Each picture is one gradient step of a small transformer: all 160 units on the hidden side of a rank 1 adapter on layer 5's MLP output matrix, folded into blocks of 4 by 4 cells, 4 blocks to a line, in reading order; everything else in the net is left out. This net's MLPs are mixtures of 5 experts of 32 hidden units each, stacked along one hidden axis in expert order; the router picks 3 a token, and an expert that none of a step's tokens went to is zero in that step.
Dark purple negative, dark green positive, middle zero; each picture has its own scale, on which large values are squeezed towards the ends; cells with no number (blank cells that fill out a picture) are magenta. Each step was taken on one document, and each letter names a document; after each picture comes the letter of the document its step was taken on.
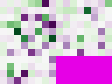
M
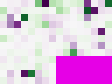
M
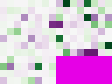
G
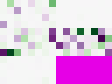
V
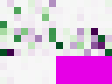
V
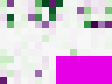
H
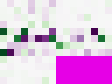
V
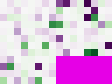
G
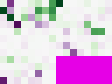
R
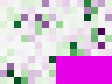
M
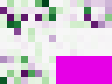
H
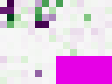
R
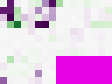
R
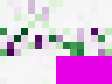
V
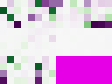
H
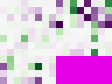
G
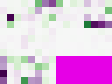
H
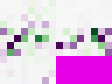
V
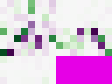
V
